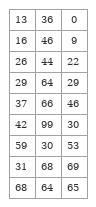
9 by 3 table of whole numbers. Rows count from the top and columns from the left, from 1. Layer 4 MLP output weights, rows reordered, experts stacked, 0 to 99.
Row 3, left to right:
26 44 22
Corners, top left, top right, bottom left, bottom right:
13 0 68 65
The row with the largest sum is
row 9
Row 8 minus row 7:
-28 38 16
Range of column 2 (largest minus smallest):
69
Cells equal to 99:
1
